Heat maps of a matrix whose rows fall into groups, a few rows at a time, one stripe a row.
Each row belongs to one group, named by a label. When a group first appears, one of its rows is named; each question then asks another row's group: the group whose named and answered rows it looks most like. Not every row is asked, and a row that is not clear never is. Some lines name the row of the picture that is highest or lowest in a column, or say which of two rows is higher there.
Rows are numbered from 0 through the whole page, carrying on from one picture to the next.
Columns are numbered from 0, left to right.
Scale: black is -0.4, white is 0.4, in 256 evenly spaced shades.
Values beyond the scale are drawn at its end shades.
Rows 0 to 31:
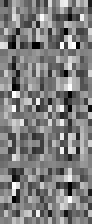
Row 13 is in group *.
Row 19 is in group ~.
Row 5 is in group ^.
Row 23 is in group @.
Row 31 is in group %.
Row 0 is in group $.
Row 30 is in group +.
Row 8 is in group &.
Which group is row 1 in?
%
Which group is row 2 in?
*
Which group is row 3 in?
$
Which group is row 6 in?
~
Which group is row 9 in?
^
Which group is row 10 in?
+
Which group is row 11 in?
&
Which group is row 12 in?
&
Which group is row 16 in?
+
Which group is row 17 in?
%
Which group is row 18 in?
*
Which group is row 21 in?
~
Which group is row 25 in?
&
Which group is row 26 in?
*
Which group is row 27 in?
%
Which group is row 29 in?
$
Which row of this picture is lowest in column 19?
6
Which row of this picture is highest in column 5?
17
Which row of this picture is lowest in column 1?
0
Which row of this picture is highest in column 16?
0
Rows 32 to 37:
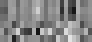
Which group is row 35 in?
&
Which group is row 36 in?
$
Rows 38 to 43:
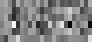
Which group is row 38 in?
+
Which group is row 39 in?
&
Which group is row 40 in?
^
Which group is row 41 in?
%
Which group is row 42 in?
&
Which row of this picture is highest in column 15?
41
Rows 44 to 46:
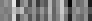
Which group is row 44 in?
%
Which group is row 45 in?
%
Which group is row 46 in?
%
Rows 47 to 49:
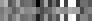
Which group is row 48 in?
&
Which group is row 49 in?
~
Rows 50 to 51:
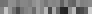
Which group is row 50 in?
@
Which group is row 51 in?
+
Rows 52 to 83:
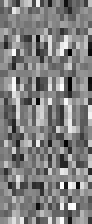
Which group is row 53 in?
*
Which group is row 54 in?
@
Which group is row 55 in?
$
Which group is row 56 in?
+
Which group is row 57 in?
$
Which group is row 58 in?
$
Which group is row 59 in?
%
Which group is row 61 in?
^
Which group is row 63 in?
%
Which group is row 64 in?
%
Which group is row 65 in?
*
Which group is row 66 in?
$
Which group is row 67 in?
^
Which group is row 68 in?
^
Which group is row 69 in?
^
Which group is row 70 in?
&
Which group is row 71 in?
^
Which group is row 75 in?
+
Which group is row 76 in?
$
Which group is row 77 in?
^
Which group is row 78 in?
~
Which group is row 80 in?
%
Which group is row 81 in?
~
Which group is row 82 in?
*
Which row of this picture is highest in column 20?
78
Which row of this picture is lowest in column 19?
78
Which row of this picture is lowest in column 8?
78
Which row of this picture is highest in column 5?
83
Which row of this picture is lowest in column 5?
74
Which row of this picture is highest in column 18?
81
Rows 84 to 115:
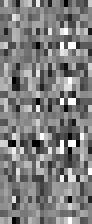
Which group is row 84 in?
+
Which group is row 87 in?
@
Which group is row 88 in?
$
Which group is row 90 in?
~
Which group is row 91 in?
$
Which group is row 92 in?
$
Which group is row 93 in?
+
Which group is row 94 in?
+
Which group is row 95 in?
&
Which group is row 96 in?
&
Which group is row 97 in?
@
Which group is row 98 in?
~
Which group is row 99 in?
+
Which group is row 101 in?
@
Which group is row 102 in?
+
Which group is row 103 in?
*
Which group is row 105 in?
%
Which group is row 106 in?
*
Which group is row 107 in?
+
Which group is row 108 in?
^
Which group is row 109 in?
~
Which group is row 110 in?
&
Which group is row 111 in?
&
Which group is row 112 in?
%
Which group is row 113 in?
&
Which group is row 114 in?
@
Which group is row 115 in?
&
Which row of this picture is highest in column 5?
105
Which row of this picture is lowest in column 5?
104
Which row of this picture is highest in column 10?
103
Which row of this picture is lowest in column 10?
96
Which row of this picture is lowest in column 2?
104
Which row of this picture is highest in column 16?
88
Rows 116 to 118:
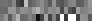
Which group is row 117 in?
@
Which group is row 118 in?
~
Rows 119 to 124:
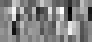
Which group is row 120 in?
%
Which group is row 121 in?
%
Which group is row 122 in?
&
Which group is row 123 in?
&
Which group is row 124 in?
@
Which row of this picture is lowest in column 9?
120
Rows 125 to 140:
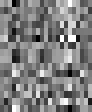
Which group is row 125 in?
&
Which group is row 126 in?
$
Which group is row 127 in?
&
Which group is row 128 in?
~
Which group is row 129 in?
^
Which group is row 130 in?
~
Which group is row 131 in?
@
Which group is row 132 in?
&
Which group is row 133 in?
&
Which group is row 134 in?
%
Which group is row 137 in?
^
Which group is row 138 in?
+
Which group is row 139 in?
$
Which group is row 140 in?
*
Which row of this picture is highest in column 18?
130
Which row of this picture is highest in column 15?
130
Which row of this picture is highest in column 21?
139
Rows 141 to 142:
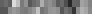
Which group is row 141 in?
*
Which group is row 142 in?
@
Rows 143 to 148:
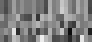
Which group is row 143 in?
$
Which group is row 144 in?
$
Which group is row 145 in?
$
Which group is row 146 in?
@
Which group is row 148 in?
*
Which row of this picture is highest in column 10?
148
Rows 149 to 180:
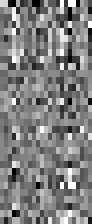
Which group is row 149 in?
~
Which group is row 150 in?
%
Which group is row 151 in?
*
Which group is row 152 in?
^
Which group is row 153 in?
%
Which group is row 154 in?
$
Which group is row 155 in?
%
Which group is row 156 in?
%
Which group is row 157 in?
*
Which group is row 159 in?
@
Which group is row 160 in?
^
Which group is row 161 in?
@
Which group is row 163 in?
%
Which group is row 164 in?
+
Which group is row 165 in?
@
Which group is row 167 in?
*
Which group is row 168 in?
^
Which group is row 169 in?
$
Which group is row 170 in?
&
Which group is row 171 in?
^
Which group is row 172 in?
*
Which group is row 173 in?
&
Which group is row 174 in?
^
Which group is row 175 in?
~
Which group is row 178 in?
*
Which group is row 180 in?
$
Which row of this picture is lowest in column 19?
149
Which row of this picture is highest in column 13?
152
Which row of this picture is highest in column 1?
149
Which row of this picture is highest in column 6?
160
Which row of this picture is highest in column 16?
180
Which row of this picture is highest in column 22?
152
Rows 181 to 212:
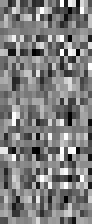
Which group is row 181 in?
~
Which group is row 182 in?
*
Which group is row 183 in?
+
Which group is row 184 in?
+
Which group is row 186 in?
%
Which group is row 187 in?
^
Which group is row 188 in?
~
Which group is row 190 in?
^
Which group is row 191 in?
+
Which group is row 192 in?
&
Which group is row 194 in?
$
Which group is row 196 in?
*
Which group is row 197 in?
*
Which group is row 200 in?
$
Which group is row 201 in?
$
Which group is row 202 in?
~
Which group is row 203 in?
%
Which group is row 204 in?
@
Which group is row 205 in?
$
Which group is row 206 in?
*
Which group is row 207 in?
$
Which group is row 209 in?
+
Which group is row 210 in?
^
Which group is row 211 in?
&
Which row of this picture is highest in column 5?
186
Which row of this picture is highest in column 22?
190
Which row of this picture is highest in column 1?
202
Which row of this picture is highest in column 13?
190
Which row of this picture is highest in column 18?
202
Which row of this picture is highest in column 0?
202
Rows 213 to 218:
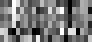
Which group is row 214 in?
%
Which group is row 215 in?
*
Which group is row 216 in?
%
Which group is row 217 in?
~
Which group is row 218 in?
+
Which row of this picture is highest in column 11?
217
